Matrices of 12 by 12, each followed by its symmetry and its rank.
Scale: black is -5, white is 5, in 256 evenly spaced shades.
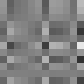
neither, rank one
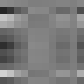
neither, rank one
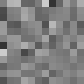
antisymmetric, rank two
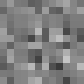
antisymmetric, rank two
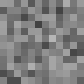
neither, full rank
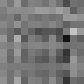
neither, rank two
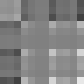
symmetric, rank one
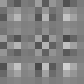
symmetric, rank one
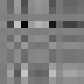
neither, rank one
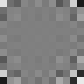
symmetric, rank one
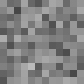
neither, full rank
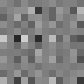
neither, rank two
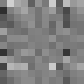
antisymmetric, rank two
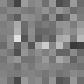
neither, rank two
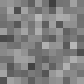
neither, full rank
